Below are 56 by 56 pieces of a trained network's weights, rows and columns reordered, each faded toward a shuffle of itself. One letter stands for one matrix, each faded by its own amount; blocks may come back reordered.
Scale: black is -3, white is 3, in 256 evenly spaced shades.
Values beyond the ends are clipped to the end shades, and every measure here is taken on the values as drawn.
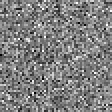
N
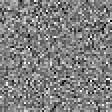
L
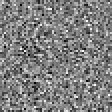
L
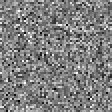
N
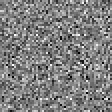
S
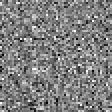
S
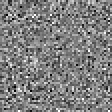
S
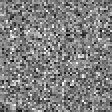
N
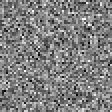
N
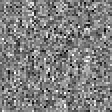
S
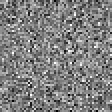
L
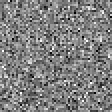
N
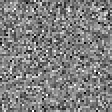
N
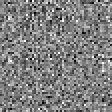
S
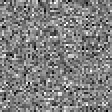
S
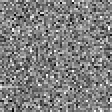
N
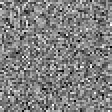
N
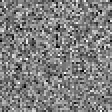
N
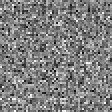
N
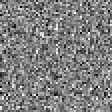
L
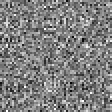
L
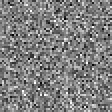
N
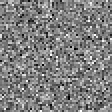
N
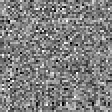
L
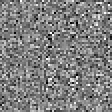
L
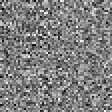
L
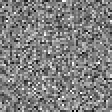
N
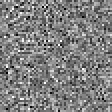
L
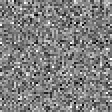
S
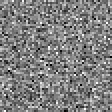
N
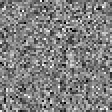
L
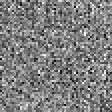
S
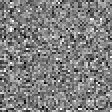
S
